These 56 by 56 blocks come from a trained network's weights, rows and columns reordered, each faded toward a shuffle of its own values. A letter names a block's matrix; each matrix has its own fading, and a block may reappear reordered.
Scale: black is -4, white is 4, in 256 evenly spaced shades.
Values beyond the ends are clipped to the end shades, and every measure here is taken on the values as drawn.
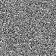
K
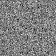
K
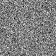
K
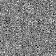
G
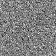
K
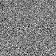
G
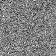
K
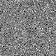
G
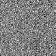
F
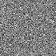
K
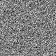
K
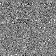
G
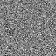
F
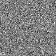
G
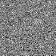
G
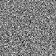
F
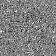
G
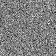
K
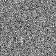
K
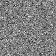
K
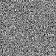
F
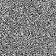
F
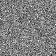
K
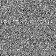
G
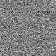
F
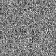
F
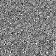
G
